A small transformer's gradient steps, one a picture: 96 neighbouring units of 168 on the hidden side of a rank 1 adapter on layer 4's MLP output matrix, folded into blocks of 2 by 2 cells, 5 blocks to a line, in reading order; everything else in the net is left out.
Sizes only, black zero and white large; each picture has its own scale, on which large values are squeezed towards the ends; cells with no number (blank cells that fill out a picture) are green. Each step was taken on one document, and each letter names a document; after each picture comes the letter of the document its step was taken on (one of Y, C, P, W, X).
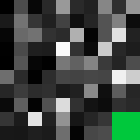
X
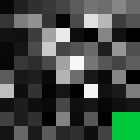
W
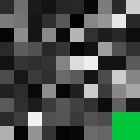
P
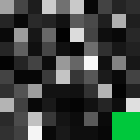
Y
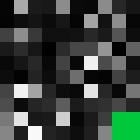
P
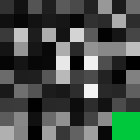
P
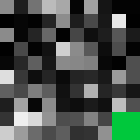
P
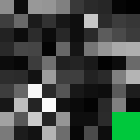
X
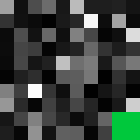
Y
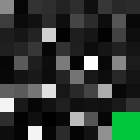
Y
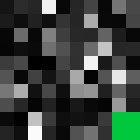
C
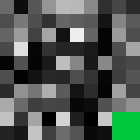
C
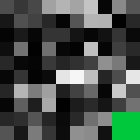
C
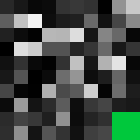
W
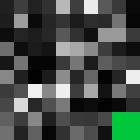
X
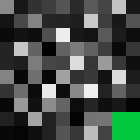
W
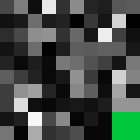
X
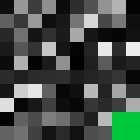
C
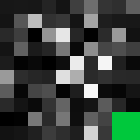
W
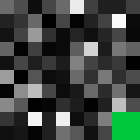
P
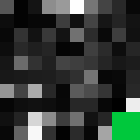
Y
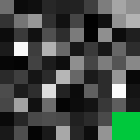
W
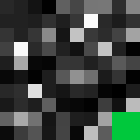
C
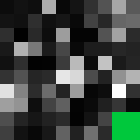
W
